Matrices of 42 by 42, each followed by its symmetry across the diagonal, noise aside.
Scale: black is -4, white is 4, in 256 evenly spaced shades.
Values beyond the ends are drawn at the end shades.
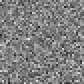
neither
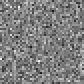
neither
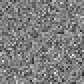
symmetric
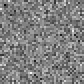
symmetric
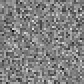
neither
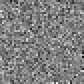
antisymmetric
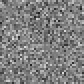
antisymmetric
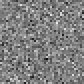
neither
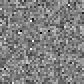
antisymmetric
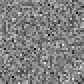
symmetric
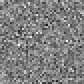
neither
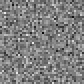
antisymmetric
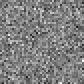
symmetric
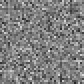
antisymmetric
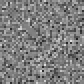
symmetric
